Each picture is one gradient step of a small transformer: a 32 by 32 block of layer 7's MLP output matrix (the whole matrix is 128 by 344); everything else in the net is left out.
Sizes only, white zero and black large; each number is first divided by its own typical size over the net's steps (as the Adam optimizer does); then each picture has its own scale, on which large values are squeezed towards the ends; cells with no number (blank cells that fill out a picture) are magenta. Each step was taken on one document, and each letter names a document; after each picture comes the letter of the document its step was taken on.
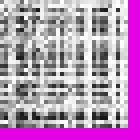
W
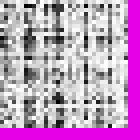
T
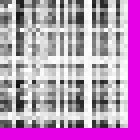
W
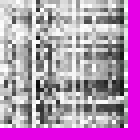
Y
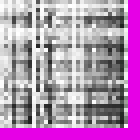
Y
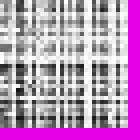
W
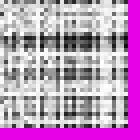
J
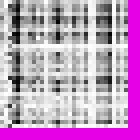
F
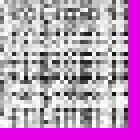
J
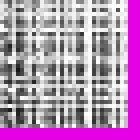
W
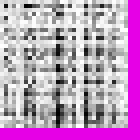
T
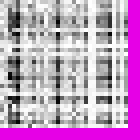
F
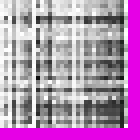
Y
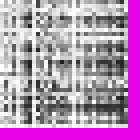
Y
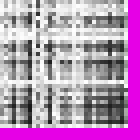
Y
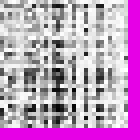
T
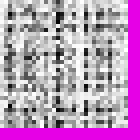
T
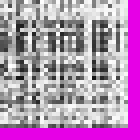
W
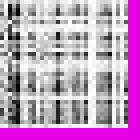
F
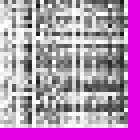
Y
